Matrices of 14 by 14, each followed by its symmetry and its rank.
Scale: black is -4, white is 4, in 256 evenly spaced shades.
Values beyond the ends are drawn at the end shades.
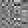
neither, rank two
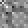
symmetric, rank three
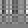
neither, rank one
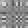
symmetric, rank two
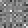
symmetric, rank three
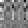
neither, rank two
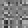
neither, rank two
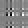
neither, rank one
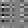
neither, rank one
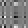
neither, rank one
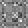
symmetric, rank three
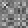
symmetric, rank three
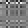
neither, rank one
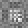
symmetric, rank two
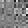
neither, rank two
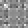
symmetric, rank three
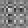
symmetric, rank two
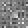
symmetric, rank three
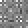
symmetric, rank three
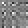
symmetric, rank two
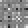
symmetric, rank three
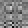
neither, rank two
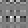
neither, rank one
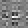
neither, rank two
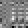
neither, rank two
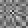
symmetric, rank two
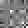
symmetric, rank two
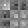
symmetric, rank two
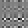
neither, rank one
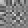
symmetric, rank two
